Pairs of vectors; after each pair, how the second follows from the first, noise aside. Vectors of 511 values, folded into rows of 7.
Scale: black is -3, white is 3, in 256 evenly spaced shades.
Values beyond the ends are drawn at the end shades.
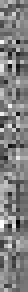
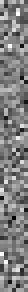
shuffled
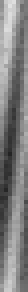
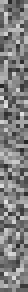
shuffled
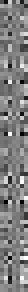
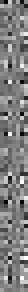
copied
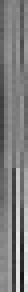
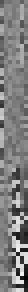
sign-scrambled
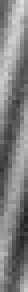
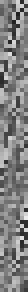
sign-scrambled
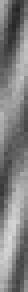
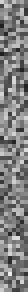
shuffled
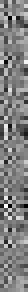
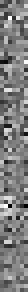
sign-scrambled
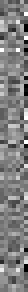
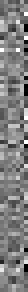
copied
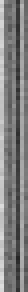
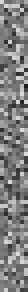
shuffled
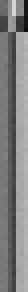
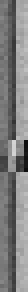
wrapped around
